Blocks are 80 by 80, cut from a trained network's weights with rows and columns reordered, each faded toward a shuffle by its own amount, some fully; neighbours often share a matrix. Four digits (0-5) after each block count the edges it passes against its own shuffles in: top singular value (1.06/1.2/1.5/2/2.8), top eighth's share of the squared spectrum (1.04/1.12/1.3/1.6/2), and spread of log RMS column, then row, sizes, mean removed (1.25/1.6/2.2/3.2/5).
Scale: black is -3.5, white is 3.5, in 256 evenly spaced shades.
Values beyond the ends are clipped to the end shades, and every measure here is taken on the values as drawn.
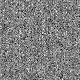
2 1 0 0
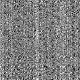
3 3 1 2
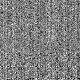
3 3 1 2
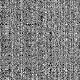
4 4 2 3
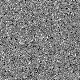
0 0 0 0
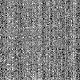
4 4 2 3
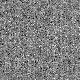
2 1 0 0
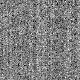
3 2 0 1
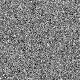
2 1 0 0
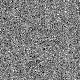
0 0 0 0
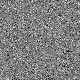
0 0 0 0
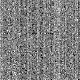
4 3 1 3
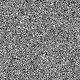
0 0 0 0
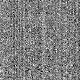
3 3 0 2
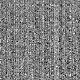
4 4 1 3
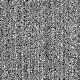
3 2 0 0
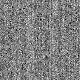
2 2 0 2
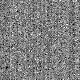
2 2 0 1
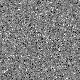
0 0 0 0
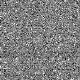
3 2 2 0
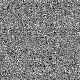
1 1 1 0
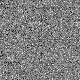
1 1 0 0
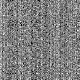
3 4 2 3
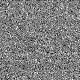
1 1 0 0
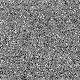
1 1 0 0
